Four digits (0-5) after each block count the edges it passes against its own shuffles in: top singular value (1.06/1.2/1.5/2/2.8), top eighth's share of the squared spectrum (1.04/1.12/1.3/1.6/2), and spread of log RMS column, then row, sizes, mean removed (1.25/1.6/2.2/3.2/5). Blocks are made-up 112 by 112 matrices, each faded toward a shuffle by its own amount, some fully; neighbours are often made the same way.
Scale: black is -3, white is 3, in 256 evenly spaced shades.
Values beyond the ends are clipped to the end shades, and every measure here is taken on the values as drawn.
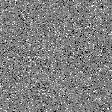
3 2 1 1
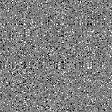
4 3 2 2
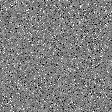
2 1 0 0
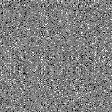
4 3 2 2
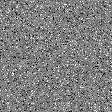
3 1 0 0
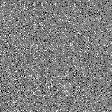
4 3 1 2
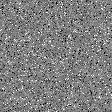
1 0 0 0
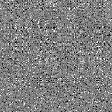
4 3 2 2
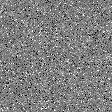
1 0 0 0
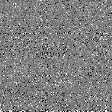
3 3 1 3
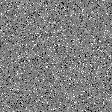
0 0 0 0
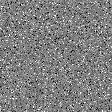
0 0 0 0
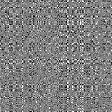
5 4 3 3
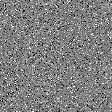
3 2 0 0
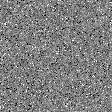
0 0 0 0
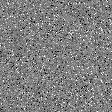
0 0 0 0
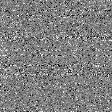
1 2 0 3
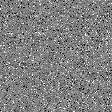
3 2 1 0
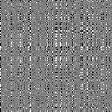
5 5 4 4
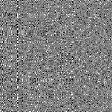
5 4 3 2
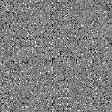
4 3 2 1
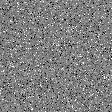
0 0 0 0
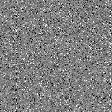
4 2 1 0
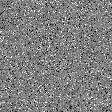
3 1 0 0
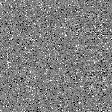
3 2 1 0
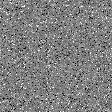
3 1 0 0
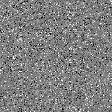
4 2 1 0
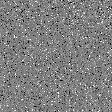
3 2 1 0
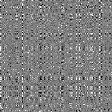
5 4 3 3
